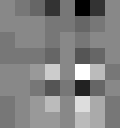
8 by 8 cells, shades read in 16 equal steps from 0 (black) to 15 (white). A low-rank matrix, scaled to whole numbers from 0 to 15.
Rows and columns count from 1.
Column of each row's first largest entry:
1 1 2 5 6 1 6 6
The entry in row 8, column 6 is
11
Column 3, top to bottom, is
6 8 8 7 9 7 9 9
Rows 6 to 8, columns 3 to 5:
7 5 7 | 9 11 8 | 9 9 8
